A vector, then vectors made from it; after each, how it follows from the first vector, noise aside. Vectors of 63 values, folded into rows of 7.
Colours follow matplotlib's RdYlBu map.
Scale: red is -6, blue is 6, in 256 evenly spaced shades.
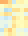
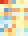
scaled up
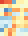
scaled up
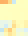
partly zeroed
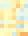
reversed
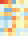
scaled up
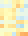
reversed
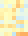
reversed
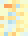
wrapped around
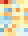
scaled up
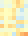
reversed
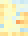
wrapped around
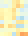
reversed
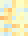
wrapped around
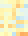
reversed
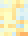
reversed
